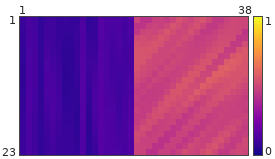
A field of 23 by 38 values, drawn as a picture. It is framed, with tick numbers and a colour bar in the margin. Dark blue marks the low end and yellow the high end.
It is made of 1 by 2 panels. Panel 1,1: very low, streaked downward, faint in contrast. Panel 1,2: middling, slanting up to the right, faint in contrast.
